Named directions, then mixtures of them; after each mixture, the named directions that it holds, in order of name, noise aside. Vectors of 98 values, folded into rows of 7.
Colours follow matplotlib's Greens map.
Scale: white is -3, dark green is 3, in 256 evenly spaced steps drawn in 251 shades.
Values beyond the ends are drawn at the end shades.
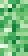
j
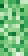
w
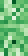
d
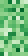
d, j, w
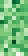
d, j, w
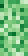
w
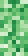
j, w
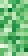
j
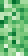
d, j, w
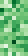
d, j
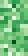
d, j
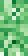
d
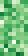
d, j, w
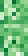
d, w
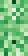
d
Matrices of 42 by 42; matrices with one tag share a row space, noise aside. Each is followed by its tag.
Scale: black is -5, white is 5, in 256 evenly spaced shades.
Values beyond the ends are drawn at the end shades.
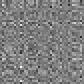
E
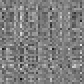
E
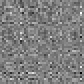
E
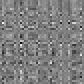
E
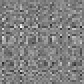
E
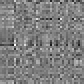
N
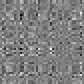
E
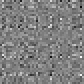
E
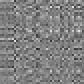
N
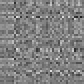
N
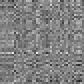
N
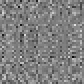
E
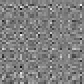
E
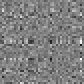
E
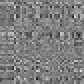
N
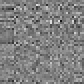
N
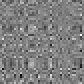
E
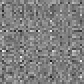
E
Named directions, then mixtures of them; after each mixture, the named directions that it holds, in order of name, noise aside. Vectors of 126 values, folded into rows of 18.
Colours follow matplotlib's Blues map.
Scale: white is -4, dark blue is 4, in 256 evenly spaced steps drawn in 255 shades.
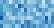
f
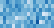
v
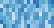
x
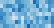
f, v, x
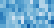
f, v, x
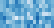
f, v, x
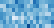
f, v, x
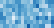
f, v, x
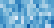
f, v, x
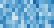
v, x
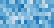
f, v, x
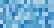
f, v, x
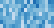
x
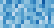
f, v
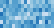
f, v, x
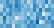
v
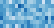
f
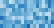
f, v, x
